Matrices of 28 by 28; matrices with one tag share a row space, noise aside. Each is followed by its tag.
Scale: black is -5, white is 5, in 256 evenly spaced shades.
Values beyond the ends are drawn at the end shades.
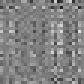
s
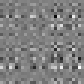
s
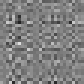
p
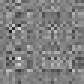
p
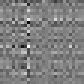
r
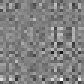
s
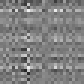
r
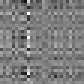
r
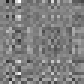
p
